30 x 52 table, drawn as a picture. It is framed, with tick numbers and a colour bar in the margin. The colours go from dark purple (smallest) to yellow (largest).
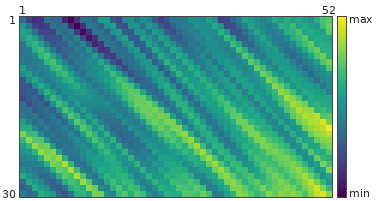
There are no lone odd cells. There is an overall slope up to the bottom right. The values follow a bell shape. The top left is the ninth with the lowest average. The grain runs diagonally down to the right.
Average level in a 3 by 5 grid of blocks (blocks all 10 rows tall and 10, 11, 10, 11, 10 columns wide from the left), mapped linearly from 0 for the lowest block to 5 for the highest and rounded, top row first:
00123 | 12334 | 23345
